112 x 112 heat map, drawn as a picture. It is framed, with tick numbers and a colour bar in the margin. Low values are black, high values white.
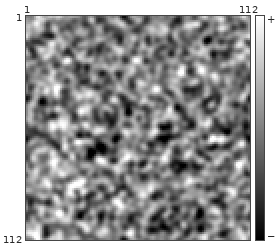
Histogram: bell-shaped. Grain: blotchy. Slope: none. Ninth with the highest average: bottom left. Mirror symmetry: none.
